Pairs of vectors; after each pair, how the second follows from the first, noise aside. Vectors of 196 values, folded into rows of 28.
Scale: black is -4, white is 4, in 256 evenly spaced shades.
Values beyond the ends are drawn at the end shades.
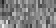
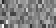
sign-scrambled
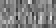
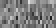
sign-scrambled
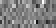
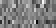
copied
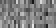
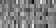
copied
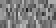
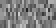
copied
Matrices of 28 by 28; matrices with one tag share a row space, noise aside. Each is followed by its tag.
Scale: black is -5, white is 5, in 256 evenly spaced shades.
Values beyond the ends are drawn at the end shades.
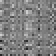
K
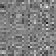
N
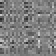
K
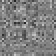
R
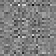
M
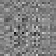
M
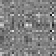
K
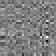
N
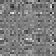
K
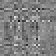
M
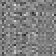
R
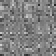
K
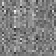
R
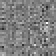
N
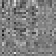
R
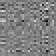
N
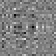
R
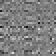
K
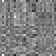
R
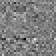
R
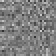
N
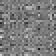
K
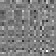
N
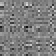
K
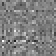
R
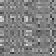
K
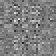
M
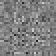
M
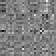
N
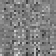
M
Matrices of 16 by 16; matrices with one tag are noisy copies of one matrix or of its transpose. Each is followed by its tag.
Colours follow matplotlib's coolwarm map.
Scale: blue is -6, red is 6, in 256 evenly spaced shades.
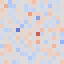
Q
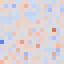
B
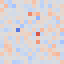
Q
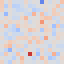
B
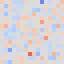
B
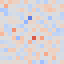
Q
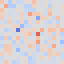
Q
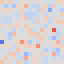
B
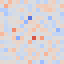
Q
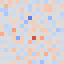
Q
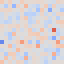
B
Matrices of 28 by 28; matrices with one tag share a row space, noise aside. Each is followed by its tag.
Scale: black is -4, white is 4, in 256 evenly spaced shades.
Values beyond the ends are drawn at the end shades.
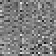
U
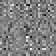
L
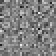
U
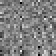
U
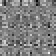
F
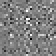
L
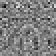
F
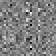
L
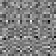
F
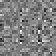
U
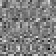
F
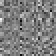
U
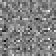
F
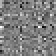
U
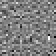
F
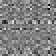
F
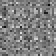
F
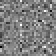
U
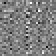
L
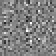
L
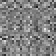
F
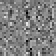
L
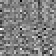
U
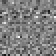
F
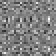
F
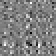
L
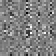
L
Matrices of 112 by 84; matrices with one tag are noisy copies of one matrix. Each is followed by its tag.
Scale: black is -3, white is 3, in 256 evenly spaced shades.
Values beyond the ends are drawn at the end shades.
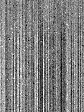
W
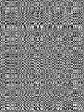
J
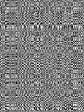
J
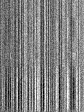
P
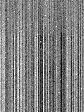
W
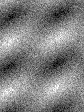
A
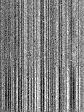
P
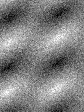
A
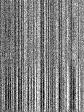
P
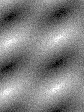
A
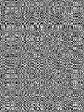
J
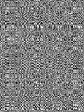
J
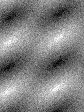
A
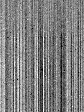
W
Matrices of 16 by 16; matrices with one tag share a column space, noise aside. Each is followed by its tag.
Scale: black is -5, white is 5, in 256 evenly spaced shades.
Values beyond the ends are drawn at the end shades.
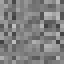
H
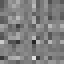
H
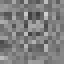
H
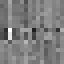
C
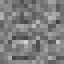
H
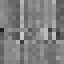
C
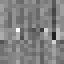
C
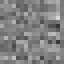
H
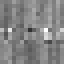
C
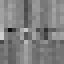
C
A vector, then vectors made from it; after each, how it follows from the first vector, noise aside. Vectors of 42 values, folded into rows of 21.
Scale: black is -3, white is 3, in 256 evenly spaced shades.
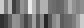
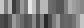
copied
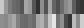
reversed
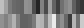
reversed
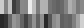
copied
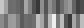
reversed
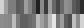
reversed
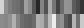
reversed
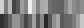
copied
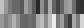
reversed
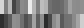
copied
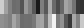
reversed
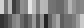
copied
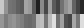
reversed
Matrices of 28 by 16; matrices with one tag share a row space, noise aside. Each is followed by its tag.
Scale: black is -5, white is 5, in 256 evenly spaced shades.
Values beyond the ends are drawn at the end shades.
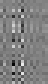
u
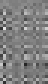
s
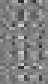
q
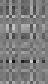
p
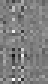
u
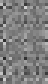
s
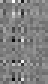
u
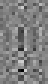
q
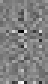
q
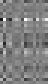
s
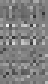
p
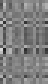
s
